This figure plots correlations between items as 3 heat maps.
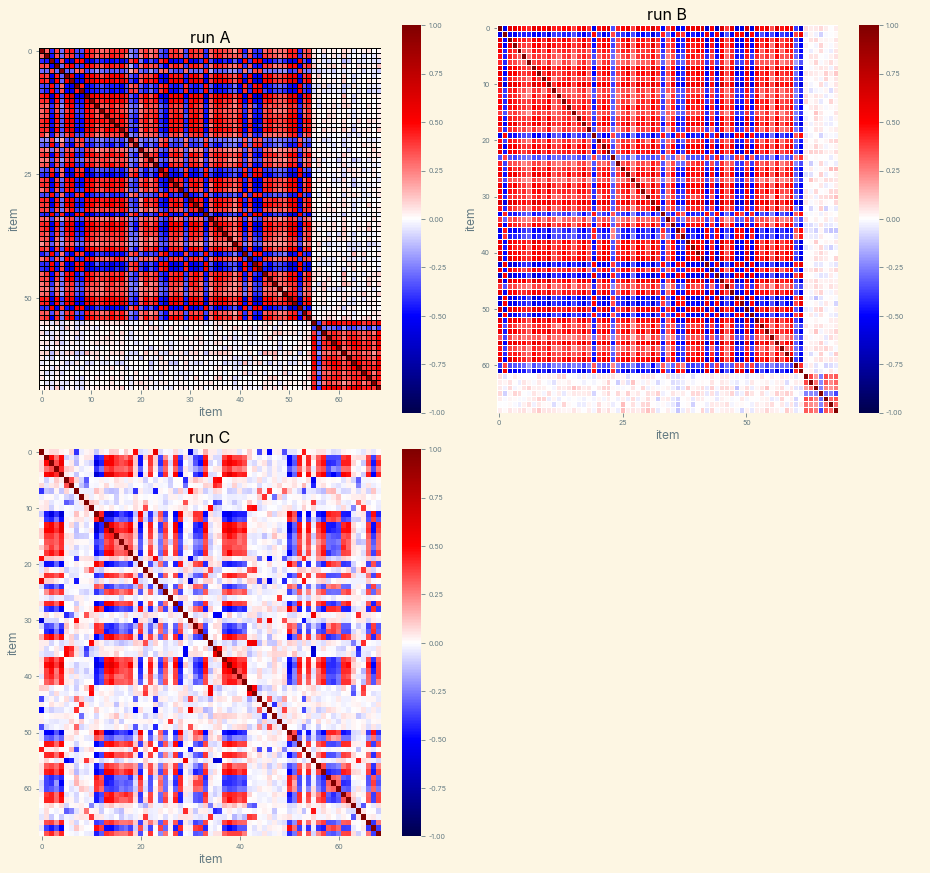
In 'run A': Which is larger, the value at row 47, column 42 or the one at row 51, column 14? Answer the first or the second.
the second
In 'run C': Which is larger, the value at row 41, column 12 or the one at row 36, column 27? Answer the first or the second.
the second
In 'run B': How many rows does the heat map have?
69
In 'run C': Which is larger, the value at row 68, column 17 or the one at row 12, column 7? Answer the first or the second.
the first
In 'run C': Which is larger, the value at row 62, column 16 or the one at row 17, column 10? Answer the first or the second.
the first
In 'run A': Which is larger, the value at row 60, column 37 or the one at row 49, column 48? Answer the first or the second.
the second
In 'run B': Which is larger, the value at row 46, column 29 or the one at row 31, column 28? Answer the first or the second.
the second
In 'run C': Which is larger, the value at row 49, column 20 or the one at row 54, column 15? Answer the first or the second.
the second
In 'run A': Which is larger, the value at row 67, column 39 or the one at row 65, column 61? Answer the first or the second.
the second
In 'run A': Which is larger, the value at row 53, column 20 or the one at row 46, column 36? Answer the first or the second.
the second
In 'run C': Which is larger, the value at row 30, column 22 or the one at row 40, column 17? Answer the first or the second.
the second
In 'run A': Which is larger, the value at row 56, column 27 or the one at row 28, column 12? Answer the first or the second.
the second
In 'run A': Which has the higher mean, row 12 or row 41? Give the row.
12
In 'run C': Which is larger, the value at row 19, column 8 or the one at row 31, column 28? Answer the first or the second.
the second
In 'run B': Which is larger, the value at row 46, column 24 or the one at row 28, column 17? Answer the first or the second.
the second
